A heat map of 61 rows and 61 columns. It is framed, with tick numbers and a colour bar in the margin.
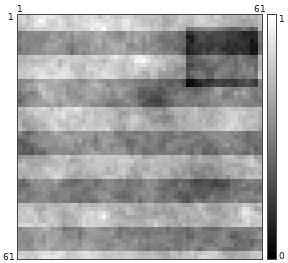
Ninth with the lowest average: top right. Odd patch: lower, in the top right. Ninth with the highest average: top left. Stripes: horizontal, repeating 5 times.
